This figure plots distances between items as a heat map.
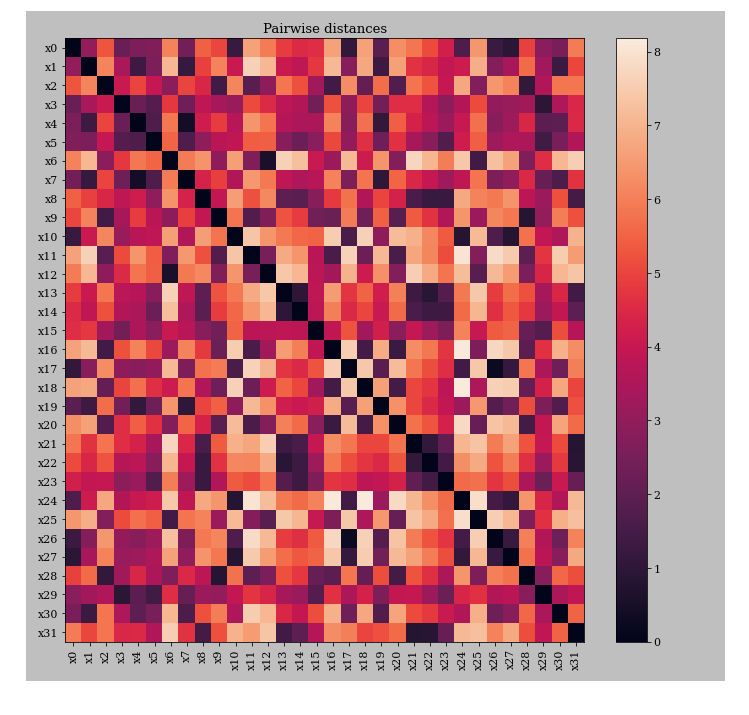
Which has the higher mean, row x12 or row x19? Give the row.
x12
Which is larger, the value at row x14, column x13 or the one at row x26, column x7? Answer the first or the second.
the second
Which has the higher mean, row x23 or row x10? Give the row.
x10
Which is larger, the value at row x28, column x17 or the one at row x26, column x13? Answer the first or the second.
the first
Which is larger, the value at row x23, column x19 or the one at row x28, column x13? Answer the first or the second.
the second
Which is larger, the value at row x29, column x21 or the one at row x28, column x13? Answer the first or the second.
the second
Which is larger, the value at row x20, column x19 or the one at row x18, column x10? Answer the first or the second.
the second
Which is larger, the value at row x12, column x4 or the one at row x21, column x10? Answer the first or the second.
the second
